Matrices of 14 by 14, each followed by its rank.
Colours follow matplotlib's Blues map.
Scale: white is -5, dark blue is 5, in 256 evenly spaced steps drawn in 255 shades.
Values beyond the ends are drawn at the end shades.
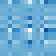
one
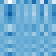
one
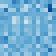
three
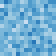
full rank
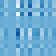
one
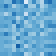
three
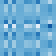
one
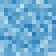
full rank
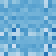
three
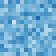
full rank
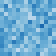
full rank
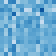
three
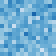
full rank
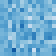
three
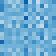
three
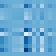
one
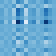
one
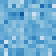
three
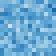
full rank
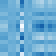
one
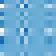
one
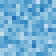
full rank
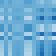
one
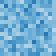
full rank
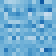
three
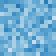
full rank
